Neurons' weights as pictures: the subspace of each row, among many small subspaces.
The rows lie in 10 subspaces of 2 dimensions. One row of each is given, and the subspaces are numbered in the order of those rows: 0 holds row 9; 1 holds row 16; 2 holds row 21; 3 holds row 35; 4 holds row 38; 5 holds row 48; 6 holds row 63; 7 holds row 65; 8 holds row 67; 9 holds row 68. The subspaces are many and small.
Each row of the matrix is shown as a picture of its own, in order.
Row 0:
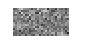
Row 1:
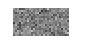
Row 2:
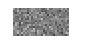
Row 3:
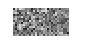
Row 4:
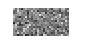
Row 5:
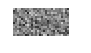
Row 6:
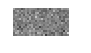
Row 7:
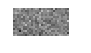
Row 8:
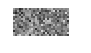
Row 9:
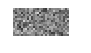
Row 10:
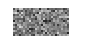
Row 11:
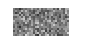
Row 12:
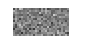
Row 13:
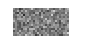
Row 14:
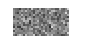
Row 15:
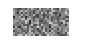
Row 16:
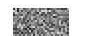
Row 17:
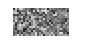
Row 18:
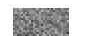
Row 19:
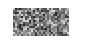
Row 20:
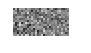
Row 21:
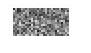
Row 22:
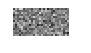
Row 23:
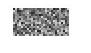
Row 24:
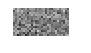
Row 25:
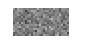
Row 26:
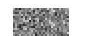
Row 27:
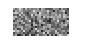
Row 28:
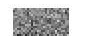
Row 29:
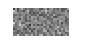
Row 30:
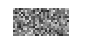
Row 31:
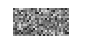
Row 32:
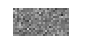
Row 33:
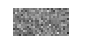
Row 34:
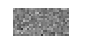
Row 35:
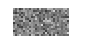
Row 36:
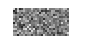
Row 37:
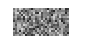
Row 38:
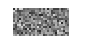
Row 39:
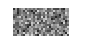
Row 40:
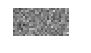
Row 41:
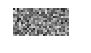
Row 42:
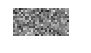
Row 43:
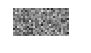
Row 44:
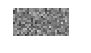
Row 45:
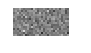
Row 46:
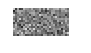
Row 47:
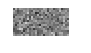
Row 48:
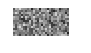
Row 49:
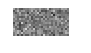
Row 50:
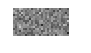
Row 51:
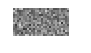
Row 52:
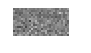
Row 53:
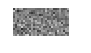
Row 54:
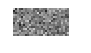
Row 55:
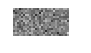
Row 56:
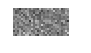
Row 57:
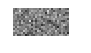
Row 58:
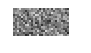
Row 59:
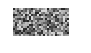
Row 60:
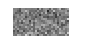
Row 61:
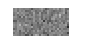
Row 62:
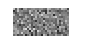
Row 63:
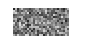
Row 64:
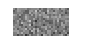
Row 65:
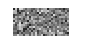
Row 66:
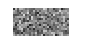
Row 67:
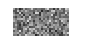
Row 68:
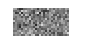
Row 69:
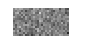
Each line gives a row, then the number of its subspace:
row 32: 6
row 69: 7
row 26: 5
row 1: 9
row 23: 4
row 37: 8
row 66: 0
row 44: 2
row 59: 0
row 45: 8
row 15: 5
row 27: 3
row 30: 7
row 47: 0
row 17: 5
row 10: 3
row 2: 9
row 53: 4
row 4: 7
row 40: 8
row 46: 4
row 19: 5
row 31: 9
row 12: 4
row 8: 3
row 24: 3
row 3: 5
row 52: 3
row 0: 9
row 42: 7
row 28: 3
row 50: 7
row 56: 2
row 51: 4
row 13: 8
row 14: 5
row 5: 6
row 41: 6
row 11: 7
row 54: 6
